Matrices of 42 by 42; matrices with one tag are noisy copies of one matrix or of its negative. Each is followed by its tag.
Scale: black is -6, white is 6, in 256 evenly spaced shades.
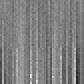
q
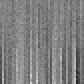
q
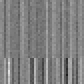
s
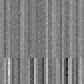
s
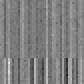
s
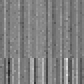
s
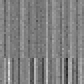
s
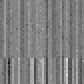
s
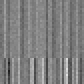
s
